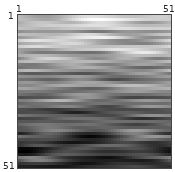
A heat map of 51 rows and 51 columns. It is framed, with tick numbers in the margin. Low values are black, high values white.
The grain runs across in streaks. Overall the values sit about 50% of the way up the scale. There is an overall slope up to the top.
